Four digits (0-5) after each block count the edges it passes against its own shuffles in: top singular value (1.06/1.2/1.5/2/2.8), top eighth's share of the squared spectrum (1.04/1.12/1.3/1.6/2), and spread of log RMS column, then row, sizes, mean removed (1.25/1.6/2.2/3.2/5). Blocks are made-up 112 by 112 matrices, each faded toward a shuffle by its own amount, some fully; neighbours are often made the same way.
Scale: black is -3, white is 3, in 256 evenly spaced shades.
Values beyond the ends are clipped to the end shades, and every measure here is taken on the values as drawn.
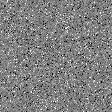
0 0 0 0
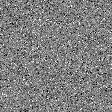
0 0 0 0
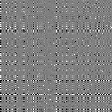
5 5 4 4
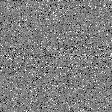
1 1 0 2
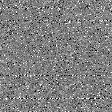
2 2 0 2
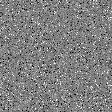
0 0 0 0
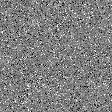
0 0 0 1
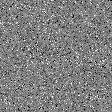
0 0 0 0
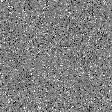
0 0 1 0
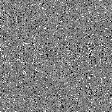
1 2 3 2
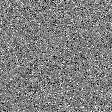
2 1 0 0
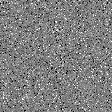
3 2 1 0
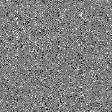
4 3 2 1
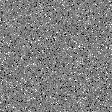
2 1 0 0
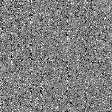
1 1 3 0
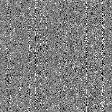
2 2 4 0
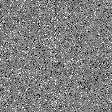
1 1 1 0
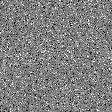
0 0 0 0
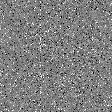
1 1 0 0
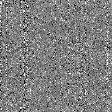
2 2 3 0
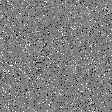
2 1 0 0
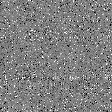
4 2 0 1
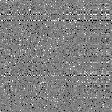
5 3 2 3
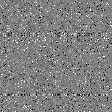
4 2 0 1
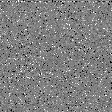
3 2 0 1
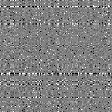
5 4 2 3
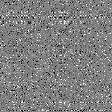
4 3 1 2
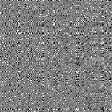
5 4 3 3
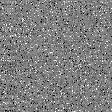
3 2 1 0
